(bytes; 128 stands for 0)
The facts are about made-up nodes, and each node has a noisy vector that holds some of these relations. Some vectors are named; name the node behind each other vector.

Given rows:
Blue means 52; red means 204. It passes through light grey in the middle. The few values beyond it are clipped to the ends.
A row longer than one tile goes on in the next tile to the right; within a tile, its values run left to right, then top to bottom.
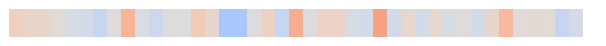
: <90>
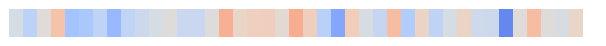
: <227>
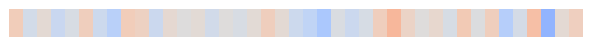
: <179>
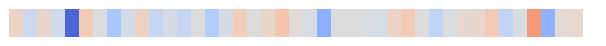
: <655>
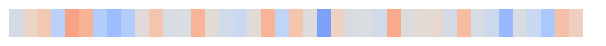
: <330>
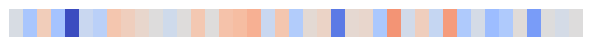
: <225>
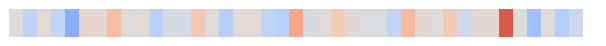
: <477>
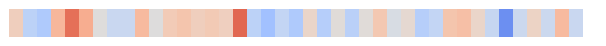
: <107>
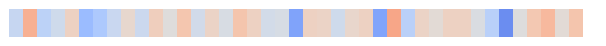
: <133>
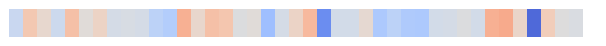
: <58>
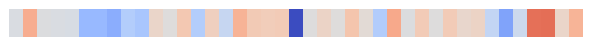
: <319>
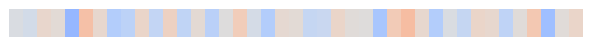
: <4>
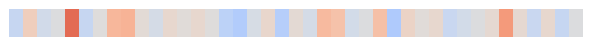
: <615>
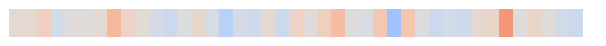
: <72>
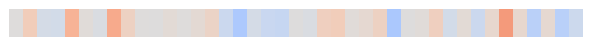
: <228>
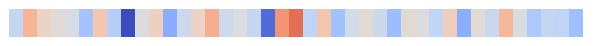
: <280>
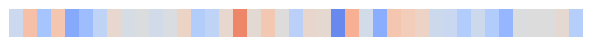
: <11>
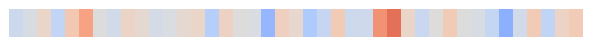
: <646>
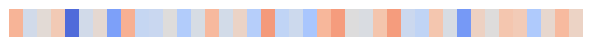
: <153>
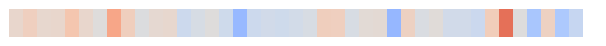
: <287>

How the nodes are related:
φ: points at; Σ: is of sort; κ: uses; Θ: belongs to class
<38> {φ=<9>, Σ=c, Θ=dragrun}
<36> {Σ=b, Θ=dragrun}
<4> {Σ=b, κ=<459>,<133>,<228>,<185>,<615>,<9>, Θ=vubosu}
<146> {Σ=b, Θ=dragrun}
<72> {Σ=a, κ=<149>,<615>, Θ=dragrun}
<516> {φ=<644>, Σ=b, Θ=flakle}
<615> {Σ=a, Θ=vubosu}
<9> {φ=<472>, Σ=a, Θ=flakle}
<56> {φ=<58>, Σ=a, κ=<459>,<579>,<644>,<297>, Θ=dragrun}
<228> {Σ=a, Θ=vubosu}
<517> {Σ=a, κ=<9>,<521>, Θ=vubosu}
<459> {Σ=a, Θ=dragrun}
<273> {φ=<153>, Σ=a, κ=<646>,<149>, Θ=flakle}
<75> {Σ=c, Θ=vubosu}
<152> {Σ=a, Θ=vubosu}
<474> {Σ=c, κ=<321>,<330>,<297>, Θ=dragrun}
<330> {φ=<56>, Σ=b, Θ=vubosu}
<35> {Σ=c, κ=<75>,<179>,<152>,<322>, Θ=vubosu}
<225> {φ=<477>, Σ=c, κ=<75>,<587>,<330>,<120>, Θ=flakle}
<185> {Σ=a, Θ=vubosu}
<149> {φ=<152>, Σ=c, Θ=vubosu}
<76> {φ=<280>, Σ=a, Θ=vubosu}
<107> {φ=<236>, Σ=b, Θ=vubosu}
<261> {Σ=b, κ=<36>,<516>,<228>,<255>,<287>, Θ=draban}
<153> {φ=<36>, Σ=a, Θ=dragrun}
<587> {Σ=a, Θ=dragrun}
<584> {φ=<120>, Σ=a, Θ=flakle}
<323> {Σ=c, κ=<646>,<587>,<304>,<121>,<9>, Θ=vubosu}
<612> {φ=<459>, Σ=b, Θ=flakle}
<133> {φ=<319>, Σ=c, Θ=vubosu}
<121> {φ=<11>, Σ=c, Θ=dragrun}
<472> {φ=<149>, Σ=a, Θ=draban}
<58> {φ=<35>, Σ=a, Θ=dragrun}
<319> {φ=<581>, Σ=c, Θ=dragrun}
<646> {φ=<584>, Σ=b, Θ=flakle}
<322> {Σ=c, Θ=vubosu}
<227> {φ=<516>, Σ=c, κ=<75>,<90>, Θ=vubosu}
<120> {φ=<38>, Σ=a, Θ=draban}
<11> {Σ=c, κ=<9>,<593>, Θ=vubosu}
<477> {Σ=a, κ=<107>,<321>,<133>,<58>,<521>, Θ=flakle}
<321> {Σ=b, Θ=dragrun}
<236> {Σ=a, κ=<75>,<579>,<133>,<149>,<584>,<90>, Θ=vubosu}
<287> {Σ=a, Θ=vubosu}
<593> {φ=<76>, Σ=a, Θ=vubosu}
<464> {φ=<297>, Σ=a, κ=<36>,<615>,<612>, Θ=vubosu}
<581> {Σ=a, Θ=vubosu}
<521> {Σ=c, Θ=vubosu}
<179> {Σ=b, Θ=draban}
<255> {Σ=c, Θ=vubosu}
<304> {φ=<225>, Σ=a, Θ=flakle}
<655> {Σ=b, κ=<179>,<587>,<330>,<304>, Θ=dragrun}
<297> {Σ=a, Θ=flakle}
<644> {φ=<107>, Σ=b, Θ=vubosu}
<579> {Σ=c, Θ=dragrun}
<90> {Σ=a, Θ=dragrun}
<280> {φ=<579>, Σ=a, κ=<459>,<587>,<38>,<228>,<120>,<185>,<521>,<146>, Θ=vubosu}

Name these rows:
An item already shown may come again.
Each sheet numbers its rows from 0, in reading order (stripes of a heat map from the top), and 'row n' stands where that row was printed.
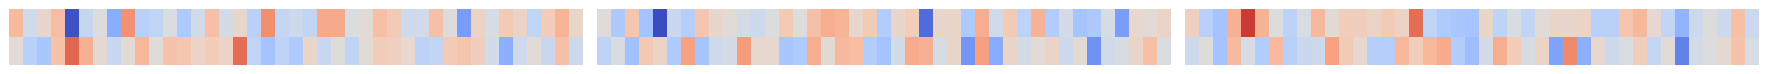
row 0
<153>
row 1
<225>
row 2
<107>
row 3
<107>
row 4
<38>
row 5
<38>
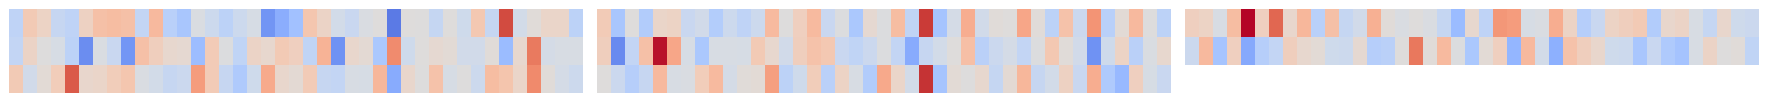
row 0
<464>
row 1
<472>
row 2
<120>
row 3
<579>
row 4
<644>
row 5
<11>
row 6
<152>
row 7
<9>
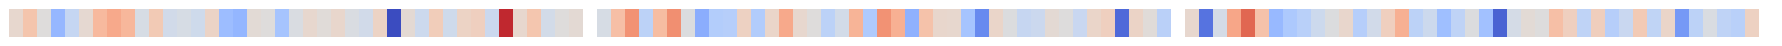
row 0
<297>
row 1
<56>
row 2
<516>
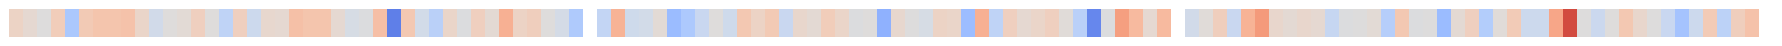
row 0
<236>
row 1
<133>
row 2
<646>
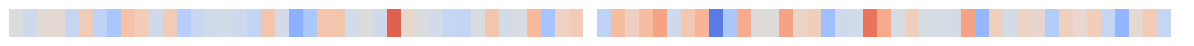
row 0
<36>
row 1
<76>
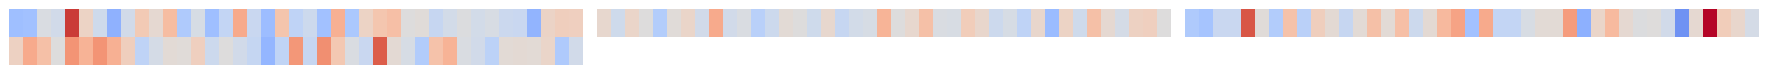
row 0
<612>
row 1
<273>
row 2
<149>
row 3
<584>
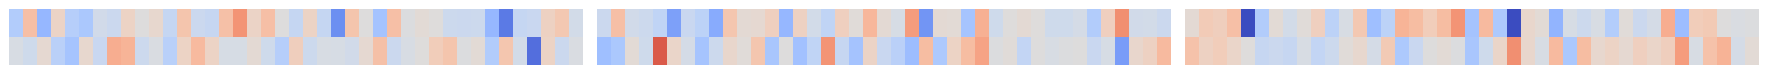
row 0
<121>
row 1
<579>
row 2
<35>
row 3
<304>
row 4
<612>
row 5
<581>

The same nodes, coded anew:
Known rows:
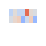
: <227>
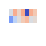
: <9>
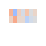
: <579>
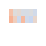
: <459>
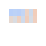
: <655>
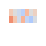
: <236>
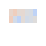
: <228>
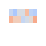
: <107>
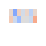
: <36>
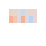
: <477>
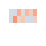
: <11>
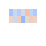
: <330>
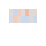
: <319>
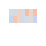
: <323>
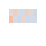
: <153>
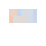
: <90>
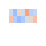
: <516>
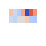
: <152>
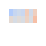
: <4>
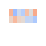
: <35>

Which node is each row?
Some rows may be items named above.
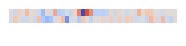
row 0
<319>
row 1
<516>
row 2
<149>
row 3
<655>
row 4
<225>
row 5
<581>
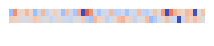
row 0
<593>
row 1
<304>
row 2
<152>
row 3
<644>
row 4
<644>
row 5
<472>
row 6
<38>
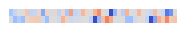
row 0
<612>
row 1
<36>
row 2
<273>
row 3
<584>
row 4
<464>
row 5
<646>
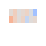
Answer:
<58>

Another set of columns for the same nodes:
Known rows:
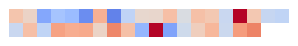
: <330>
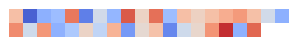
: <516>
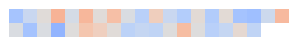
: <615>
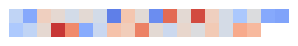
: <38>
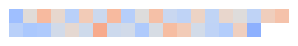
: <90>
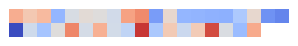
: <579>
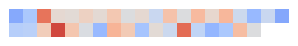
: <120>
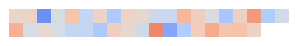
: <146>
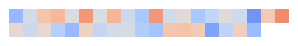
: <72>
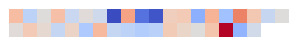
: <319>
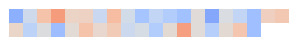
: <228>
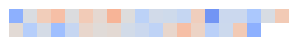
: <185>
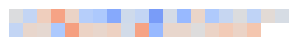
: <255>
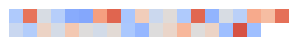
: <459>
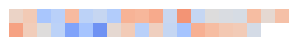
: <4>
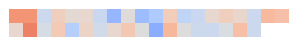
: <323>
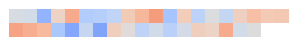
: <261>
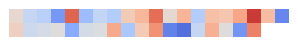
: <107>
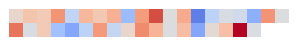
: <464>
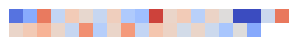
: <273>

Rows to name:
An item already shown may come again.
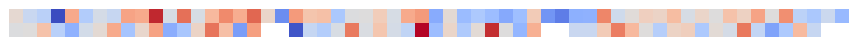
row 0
<644>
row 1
<579>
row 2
<120>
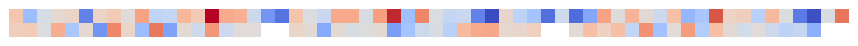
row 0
<646>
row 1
<593>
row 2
<273>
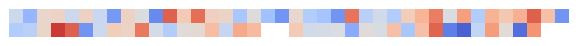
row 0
<38>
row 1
<107>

